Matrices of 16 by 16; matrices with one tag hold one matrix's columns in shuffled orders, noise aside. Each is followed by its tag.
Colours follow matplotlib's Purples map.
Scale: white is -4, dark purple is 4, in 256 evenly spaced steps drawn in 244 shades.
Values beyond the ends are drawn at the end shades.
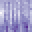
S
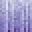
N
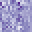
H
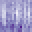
S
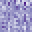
H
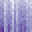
N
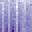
N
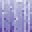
N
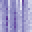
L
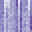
L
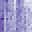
L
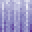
N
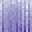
N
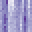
L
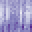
S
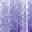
N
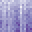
N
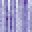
L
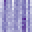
L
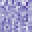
H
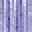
L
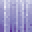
N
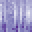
S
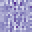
H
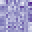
H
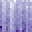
N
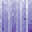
N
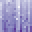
N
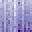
N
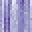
L
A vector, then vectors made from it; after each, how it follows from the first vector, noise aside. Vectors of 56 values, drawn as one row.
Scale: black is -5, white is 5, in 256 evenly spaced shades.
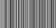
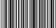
scaled up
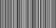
wrapped around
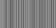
shrunk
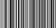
scaled up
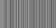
shrunk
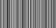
wrapped around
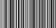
scaled up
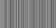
shrunk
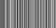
negated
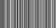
negated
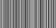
wrapped around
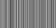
shrunk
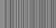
shrunk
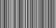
wrapped around
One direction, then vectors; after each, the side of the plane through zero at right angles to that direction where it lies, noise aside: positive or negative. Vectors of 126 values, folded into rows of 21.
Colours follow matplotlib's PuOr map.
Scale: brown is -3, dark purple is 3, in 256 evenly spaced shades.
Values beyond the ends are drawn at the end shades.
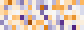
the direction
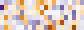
negative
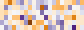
positive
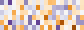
negative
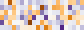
positive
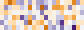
positive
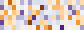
positive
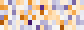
negative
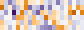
negative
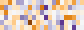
positive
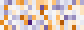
negative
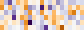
negative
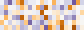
negative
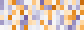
positive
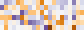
negative
